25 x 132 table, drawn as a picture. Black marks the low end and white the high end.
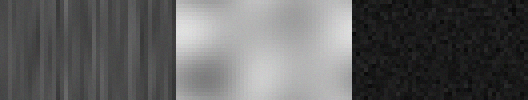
The table splits into one row of 3 panels. Panel 1,1: low, streaked downward, faint in contrast. Panel 1,2: high, smooth. Panel 1,3: very low, fine-grained, faint in contrast.
